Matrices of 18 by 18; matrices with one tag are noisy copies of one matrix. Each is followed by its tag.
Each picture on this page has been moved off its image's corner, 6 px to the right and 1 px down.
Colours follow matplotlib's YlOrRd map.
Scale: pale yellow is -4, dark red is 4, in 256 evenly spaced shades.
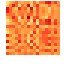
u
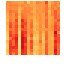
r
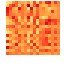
u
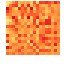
u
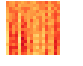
r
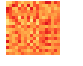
u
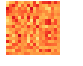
u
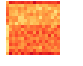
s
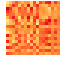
u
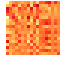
u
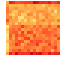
s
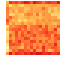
s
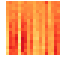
r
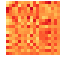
u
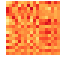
u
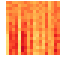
r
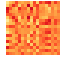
u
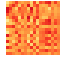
u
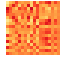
u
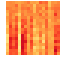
r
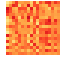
u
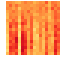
r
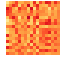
u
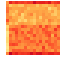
s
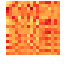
u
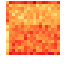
s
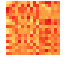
u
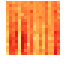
r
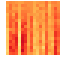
r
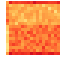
s
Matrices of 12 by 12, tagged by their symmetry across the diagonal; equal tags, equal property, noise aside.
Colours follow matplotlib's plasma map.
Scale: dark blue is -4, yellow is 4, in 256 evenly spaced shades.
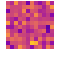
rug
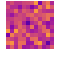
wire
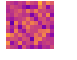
wire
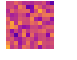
rug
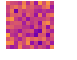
wire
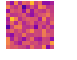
rug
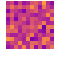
wire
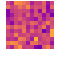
rug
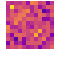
wire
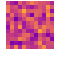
rug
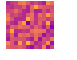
wire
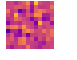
rug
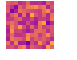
wire
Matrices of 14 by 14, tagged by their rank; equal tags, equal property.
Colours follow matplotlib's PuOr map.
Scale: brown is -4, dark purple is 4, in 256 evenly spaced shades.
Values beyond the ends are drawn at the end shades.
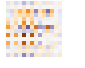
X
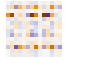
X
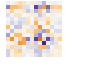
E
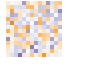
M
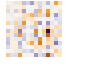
E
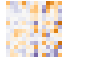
E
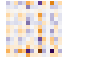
X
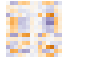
X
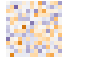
M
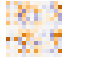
E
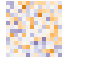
M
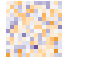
M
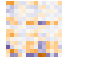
X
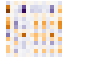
X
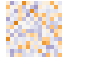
M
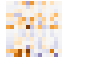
E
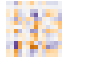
X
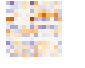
E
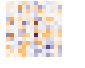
E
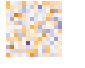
M
